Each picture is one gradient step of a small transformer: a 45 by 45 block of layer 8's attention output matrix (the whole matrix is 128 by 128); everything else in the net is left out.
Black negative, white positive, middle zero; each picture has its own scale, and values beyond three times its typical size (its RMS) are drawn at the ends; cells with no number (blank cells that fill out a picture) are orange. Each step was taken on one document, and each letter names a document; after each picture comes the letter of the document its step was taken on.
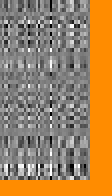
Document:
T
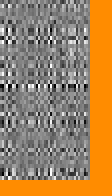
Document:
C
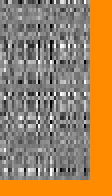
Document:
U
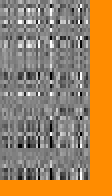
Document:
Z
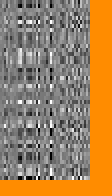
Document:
Z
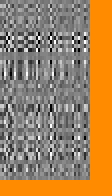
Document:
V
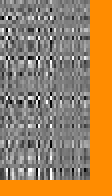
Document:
U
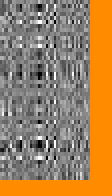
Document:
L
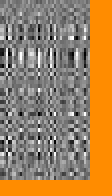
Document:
U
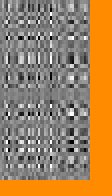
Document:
T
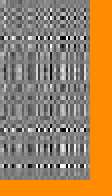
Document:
C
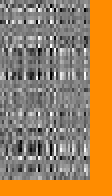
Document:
L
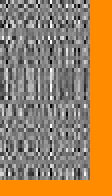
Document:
V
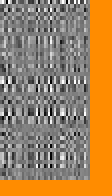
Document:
C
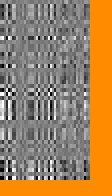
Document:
L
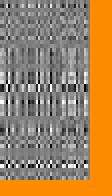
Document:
C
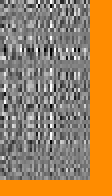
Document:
L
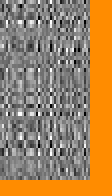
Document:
V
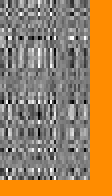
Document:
U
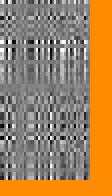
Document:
L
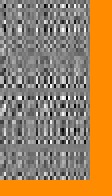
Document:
C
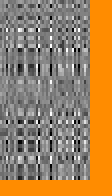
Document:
V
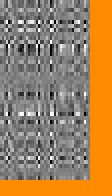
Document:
U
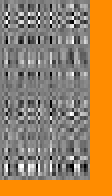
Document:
T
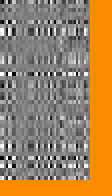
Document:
L
